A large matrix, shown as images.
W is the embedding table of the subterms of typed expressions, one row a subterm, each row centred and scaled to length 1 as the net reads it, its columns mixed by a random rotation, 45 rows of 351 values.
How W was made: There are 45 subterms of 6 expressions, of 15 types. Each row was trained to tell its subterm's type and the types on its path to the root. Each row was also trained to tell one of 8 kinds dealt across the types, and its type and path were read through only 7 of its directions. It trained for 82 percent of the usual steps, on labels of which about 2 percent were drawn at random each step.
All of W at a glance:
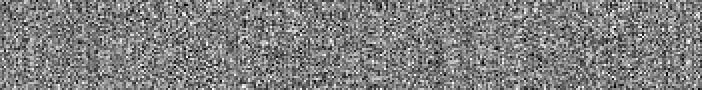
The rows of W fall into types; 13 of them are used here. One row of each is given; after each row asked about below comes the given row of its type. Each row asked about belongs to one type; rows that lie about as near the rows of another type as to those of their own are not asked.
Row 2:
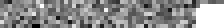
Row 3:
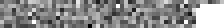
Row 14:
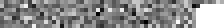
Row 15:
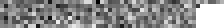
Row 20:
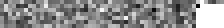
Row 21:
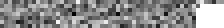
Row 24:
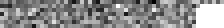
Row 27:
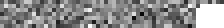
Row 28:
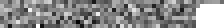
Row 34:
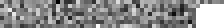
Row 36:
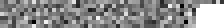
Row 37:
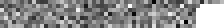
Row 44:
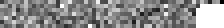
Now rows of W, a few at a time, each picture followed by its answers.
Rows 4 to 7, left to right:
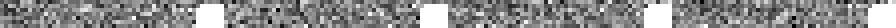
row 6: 15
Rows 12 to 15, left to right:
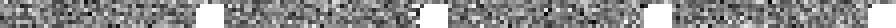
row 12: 24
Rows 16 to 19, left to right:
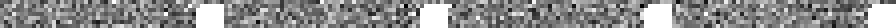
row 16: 34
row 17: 44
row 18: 28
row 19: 20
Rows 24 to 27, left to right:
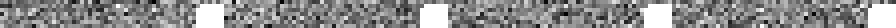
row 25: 34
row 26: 3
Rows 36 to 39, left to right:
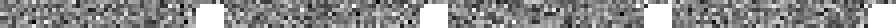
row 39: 44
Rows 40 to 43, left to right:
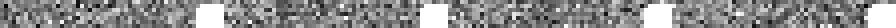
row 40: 36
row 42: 28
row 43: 28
